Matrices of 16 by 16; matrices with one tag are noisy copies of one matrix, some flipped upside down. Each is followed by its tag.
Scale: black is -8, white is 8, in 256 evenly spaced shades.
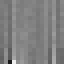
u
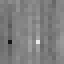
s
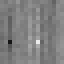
s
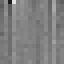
u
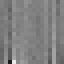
u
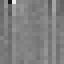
u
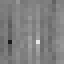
s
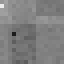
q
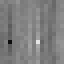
s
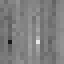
s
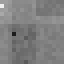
q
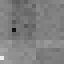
q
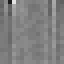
u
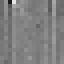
u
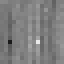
s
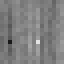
s
